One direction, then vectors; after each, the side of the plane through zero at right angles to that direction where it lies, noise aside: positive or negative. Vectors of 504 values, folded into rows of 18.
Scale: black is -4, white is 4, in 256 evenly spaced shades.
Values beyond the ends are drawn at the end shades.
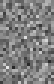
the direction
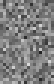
negative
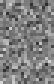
negative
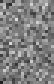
positive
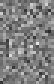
positive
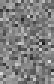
negative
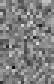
positive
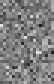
positive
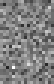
negative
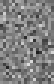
negative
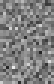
negative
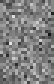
positive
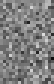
positive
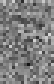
positive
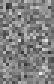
positive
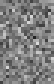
positive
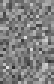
positive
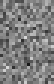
positive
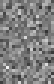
positive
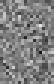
negative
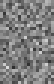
positive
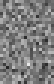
negative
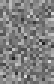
negative
